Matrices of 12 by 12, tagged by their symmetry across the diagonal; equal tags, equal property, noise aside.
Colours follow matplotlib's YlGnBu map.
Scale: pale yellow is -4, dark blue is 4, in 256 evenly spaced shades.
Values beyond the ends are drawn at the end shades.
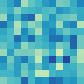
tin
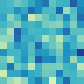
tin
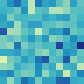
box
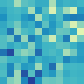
tin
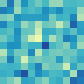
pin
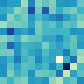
pin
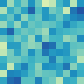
pin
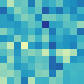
tin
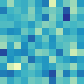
tin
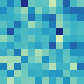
box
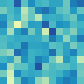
box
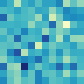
tin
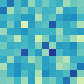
pin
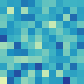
box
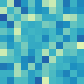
pin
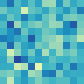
box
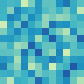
pin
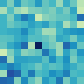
box
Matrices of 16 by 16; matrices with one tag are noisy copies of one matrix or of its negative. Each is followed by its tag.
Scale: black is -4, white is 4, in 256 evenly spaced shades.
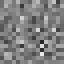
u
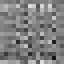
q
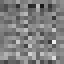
q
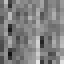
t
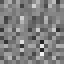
u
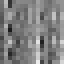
t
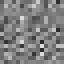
u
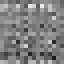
q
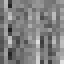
t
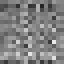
q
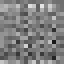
q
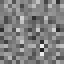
u
